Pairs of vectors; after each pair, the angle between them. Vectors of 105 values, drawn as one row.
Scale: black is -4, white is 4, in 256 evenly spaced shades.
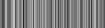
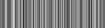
nearly parallel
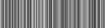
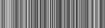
partly opposed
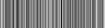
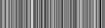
orthogonal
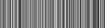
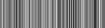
partly aligned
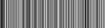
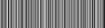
orthogonal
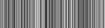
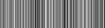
nearly opposite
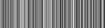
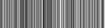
nearly opposite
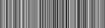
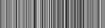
partly aligned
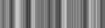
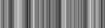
nearly parallel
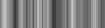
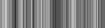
nearly parallel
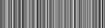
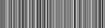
nearly parallel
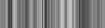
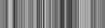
nearly opposite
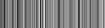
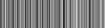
partly aligned
